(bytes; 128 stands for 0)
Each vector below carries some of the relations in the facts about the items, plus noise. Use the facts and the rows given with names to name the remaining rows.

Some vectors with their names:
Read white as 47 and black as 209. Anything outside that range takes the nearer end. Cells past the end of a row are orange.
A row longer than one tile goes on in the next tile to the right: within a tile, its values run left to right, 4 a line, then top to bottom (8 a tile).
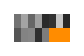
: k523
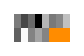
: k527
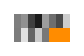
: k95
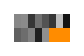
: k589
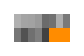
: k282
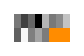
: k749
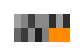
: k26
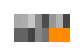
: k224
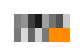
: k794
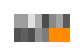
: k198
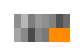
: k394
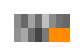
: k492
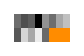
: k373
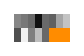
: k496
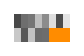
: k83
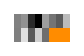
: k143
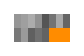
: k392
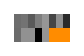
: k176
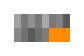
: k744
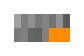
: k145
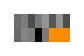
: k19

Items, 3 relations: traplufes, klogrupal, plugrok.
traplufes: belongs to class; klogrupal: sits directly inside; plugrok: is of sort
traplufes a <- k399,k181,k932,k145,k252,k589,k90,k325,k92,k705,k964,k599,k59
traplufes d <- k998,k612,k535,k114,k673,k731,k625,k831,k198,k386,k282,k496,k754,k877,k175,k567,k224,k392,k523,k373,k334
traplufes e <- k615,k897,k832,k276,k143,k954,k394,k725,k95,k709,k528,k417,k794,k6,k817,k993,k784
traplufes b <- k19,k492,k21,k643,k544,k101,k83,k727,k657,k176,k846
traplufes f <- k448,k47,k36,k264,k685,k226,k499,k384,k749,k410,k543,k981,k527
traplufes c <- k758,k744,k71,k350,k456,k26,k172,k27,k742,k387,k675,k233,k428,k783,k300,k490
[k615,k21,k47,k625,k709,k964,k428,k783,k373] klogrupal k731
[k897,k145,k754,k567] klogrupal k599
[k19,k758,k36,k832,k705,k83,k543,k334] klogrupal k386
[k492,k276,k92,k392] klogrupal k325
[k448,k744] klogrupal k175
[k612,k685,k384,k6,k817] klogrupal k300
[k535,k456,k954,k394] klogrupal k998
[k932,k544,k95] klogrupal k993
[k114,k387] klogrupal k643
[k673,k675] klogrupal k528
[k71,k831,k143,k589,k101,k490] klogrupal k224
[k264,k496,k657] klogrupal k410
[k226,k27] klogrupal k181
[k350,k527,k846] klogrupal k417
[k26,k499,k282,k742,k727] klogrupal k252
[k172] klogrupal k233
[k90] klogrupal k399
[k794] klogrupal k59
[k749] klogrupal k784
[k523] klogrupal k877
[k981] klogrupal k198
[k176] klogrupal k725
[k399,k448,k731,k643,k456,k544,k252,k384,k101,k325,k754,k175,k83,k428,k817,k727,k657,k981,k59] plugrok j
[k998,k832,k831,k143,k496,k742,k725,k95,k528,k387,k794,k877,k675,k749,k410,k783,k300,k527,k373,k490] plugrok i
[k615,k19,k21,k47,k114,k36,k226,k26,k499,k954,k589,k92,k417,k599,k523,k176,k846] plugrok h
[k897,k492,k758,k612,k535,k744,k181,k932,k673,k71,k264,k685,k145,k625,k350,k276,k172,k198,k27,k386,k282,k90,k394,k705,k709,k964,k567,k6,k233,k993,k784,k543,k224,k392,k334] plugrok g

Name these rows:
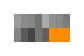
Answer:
k758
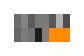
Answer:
k36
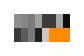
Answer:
k599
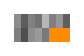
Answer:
k964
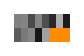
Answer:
k92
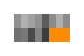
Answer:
k334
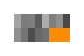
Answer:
k71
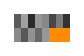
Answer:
k615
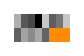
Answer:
k742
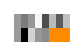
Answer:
k252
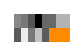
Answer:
k831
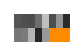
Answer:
k21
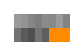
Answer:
k705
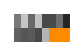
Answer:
k417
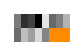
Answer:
k783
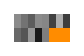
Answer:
k499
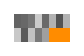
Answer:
k456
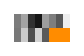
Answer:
k832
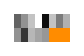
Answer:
k175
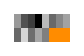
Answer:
k490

